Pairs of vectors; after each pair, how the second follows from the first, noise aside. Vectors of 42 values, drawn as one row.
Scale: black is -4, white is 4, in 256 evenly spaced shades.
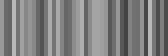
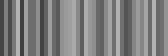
reversed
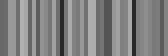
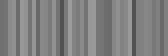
shrunk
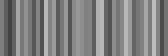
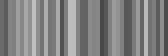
shuffled
